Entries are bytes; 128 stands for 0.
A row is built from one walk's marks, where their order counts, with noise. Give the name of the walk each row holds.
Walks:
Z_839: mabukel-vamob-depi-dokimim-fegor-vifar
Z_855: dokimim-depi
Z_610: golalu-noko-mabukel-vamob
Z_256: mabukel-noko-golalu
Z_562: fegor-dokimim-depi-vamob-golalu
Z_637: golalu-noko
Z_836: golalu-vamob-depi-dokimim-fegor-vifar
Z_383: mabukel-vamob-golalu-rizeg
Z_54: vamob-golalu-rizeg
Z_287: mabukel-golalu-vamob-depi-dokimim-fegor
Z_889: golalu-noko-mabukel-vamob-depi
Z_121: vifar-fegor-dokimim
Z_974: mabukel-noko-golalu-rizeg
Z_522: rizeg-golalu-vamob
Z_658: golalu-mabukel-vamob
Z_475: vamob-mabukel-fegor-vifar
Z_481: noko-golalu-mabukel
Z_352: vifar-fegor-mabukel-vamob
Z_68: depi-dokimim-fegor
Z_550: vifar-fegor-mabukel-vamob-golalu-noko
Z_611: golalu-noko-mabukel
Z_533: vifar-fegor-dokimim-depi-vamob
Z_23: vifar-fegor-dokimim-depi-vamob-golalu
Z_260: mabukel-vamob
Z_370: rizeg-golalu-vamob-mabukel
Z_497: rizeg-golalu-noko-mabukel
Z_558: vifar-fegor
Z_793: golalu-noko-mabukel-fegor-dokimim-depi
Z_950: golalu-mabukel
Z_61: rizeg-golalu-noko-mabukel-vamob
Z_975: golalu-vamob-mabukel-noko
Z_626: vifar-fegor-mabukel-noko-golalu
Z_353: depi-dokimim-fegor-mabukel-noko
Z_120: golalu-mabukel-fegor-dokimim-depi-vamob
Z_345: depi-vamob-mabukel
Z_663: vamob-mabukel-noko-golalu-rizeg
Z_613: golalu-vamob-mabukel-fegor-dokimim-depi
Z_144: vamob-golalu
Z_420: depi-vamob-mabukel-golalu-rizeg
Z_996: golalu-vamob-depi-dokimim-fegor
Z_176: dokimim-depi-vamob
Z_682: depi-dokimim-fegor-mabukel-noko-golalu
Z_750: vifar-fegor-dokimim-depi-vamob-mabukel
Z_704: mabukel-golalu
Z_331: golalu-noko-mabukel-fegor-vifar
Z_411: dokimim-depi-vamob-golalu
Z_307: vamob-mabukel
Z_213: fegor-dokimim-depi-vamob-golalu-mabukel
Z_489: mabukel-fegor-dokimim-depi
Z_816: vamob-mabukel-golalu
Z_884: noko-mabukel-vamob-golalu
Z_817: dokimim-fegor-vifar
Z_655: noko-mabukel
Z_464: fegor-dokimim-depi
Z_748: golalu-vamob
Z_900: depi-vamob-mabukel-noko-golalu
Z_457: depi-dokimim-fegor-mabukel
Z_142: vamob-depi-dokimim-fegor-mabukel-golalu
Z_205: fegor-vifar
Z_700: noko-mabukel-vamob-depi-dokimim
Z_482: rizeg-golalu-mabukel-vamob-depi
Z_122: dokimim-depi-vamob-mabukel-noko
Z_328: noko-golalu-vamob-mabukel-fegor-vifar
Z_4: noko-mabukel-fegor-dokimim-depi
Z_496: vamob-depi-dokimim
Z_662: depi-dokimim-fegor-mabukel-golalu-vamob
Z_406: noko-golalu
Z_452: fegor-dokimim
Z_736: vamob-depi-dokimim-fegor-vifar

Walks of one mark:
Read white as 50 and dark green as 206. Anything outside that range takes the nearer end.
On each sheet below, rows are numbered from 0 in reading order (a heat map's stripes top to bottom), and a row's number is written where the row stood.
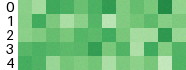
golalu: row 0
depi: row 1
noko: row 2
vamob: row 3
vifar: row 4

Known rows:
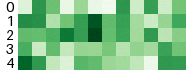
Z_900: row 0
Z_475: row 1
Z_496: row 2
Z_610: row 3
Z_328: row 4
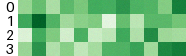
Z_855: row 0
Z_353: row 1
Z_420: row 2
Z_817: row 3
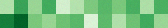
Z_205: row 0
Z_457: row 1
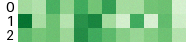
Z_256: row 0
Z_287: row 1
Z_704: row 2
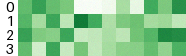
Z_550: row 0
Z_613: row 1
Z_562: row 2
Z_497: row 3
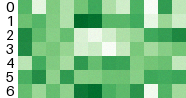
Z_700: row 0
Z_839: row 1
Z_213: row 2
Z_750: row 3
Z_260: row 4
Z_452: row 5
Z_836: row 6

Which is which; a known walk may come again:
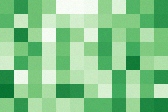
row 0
Z_550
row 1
Z_61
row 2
Z_345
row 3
Z_975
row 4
Z_420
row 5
Z_482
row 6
Z_287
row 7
Z_817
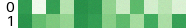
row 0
Z_793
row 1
Z_144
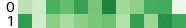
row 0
Z_974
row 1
Z_522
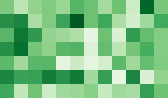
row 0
Z_658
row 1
Z_475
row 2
Z_682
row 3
Z_457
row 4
Z_23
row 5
Z_142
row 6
Z_610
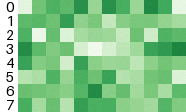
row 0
Z_383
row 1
Z_121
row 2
Z_889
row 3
Z_213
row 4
Z_481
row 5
Z_256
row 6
Z_307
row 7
Z_406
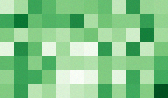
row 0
Z_663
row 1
Z_68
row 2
Z_884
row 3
Z_900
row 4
Z_558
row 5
Z_626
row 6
Z_122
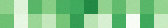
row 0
Z_637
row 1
Z_700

